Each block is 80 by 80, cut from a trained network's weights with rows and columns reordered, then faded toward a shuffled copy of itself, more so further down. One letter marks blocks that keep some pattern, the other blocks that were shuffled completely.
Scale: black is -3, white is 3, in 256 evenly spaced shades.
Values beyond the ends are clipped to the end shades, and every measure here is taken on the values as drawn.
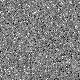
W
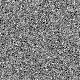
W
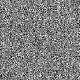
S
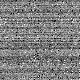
S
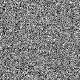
S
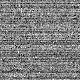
S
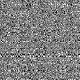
S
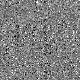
S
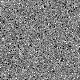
W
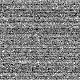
S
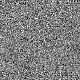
S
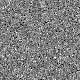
W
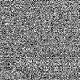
S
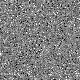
W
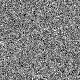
W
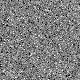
W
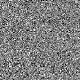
S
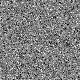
W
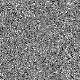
S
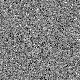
W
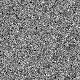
W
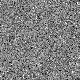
W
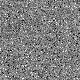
S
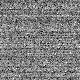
S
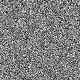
W
